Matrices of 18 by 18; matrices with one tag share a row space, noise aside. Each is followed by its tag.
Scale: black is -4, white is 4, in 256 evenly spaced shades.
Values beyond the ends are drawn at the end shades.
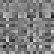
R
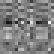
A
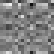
A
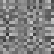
R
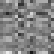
A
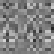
R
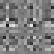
R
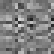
A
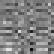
A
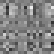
R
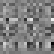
R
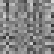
R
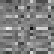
A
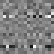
R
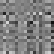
R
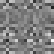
R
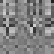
R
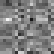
A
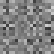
R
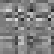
A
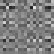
R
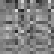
A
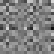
R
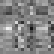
A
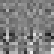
R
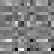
A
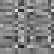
A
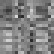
A
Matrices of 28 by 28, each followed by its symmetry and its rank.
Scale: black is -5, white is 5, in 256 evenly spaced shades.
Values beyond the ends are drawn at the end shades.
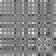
symmetric, rank two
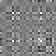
symmetric, rank two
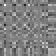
symmetric, rank three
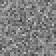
symmetric, full rank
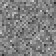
symmetric, full rank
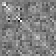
symmetric, rank five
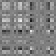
symmetric, rank two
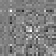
symmetric, rank three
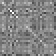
symmetric, rank five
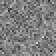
symmetric, full rank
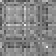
symmetric, rank three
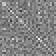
symmetric, rank five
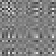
symmetric, rank two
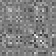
symmetric, rank three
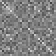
symmetric, rank five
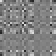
symmetric, rank two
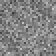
symmetric, full rank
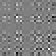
symmetric, rank two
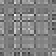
symmetric, rank two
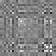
symmetric, rank three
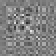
symmetric, rank three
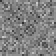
symmetric, full rank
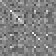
symmetric, rank five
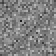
symmetric, full rank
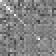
symmetric, rank five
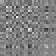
symmetric, rank three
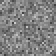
symmetric, full rank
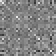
symmetric, rank five
